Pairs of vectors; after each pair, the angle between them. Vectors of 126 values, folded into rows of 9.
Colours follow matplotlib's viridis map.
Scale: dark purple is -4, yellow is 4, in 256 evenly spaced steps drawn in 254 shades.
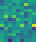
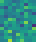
nearly opposite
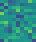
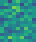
partly aligned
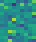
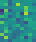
orthogonal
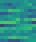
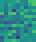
partly opposed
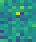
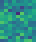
nearly opposite
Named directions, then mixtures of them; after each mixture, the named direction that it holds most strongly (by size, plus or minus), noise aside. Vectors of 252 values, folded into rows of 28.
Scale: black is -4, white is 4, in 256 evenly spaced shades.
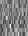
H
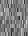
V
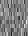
V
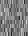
V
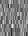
V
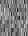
V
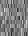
V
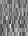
H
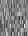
V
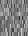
V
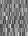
H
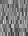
H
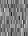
V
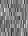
V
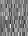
H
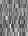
H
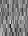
H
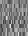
H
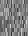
V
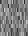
V
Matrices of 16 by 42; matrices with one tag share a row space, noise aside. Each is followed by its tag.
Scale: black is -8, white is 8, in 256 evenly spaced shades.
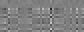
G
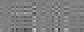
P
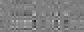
P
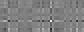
G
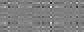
G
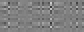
G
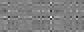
G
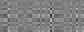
G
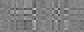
P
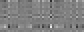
G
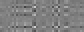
P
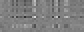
P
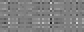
G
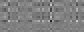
G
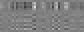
P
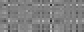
G
